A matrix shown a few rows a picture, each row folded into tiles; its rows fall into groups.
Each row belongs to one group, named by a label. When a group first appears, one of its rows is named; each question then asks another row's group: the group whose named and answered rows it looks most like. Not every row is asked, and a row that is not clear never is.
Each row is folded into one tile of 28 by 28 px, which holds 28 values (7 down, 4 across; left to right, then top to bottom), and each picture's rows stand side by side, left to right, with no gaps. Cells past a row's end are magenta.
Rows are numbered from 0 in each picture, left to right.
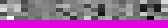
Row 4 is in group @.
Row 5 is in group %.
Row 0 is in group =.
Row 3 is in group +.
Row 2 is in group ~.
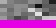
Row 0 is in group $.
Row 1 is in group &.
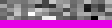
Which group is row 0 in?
@
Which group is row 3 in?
%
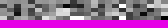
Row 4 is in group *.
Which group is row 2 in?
&
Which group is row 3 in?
+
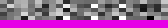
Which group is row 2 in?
*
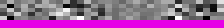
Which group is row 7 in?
%
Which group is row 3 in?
+
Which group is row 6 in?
*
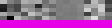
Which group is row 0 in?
%
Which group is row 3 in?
=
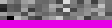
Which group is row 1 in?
%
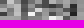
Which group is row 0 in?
=
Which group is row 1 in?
&
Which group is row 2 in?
+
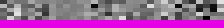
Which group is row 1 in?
+
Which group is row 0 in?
@
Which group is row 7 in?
%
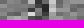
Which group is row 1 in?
%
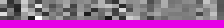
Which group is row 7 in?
=
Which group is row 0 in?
%
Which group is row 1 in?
*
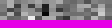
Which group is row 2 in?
%
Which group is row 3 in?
@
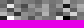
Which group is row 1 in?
@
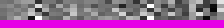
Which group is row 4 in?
&
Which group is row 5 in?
*
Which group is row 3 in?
&
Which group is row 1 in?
*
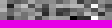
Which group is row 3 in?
*
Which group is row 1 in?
+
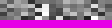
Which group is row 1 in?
@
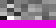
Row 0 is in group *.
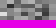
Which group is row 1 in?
+
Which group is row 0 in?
&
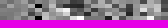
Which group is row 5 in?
=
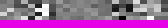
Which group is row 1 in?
@
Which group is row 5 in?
=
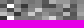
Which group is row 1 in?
&
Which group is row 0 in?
*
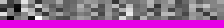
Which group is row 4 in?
@
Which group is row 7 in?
~
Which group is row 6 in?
%
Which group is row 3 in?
+
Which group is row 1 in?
*
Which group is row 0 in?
%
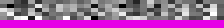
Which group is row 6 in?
@
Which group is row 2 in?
=
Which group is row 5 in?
+
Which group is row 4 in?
&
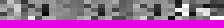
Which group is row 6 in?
@
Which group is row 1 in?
+
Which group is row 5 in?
+
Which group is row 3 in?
+
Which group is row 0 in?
=
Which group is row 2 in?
&
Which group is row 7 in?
&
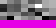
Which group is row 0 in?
%
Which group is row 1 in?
~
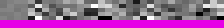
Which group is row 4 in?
&
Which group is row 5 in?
*
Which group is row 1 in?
*
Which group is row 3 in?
~
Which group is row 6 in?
%
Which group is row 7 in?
~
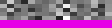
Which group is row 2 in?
*
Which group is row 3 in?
+
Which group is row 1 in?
%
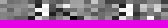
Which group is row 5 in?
=
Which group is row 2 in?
~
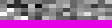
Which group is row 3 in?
&
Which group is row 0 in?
&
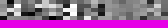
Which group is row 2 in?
@
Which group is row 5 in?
@
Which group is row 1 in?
~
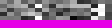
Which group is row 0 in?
~
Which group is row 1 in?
*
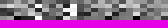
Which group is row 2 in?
@
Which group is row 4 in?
~
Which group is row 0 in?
~
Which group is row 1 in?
*
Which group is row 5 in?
~
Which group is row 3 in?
~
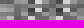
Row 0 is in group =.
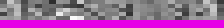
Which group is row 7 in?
=
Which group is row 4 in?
+
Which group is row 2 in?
&
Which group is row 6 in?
+
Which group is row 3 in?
~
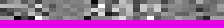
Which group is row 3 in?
@
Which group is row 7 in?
%
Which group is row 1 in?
*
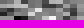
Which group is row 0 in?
~
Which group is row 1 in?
&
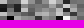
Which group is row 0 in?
%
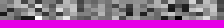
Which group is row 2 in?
=
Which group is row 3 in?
@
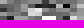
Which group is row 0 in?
%
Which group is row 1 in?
&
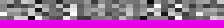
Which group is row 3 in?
@
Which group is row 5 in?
@
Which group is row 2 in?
@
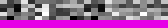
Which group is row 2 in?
~
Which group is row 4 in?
&
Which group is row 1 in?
@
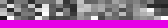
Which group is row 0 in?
*
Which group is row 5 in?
&
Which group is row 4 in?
+
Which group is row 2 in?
%
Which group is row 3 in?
=
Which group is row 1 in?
@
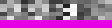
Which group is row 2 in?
@
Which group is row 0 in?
=
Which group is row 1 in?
=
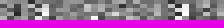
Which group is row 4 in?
&
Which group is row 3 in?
=
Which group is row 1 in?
@
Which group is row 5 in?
@
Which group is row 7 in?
+
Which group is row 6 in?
@
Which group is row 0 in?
+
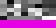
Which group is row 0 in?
@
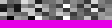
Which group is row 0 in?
%
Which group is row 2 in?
*
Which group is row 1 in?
*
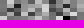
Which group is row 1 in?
=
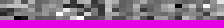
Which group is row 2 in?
&
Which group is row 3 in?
%
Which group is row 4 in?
%
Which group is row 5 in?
%
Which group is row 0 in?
~
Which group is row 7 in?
~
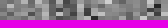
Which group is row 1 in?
=
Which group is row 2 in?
%
